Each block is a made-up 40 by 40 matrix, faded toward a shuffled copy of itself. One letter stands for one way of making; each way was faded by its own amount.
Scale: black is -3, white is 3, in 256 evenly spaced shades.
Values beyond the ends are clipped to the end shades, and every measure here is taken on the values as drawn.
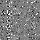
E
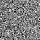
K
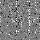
E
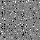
E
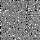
E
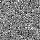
K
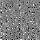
E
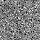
K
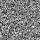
K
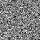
K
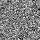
K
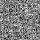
K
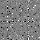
E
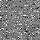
E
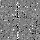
E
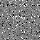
E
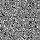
K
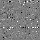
E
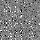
E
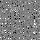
E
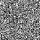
K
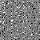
E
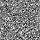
K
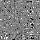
E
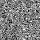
K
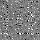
E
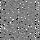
E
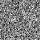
K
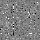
E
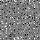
E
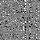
E
